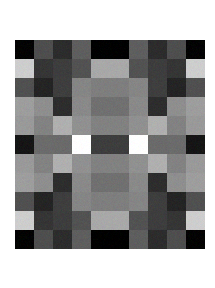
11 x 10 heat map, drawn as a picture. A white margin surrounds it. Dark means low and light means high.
No single row or column stands out from its neighbours. No overall slope runs across the table. Overall the values sit about 40% of the way up the scale. The centre is the ninth with the highest average. It mirrors both left to right and top to bottom.
